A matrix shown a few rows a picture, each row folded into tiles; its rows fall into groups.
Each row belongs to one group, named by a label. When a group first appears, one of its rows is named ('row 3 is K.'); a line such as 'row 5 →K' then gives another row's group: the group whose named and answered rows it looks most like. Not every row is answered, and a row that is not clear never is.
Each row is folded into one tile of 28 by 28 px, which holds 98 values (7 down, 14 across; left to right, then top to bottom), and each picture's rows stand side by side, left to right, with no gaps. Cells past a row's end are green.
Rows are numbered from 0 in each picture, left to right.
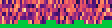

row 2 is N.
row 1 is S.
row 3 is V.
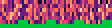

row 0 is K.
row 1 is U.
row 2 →N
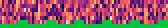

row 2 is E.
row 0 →V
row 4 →N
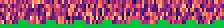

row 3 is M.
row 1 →S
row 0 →S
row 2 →V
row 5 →E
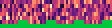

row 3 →K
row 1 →S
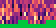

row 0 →U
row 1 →M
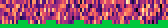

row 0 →V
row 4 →K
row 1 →V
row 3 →E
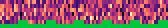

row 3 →M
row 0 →U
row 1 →V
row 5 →E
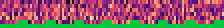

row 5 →K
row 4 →V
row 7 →E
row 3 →M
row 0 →M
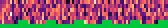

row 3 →S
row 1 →E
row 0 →U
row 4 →V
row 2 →U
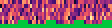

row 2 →K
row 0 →K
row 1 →N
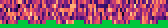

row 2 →V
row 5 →V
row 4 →S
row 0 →E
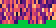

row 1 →N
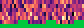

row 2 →S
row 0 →M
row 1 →U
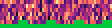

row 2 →K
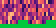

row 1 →N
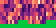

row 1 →S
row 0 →K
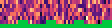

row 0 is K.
